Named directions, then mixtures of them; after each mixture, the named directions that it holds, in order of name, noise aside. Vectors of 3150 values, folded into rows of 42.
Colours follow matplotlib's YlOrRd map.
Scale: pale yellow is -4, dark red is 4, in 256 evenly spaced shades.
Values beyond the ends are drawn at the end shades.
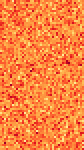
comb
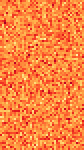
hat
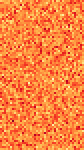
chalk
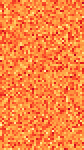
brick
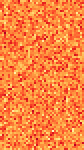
brick, hat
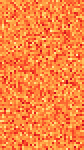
chalk, hat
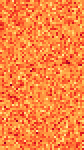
comb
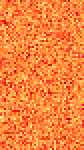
hat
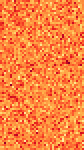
comb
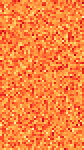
brick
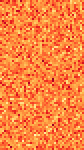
chalk, hat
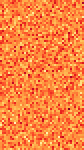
brick, hat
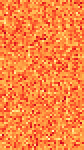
brick, hat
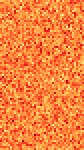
chalk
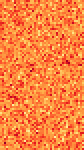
comb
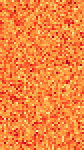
chalk, comb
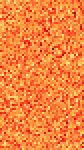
chalk, comb
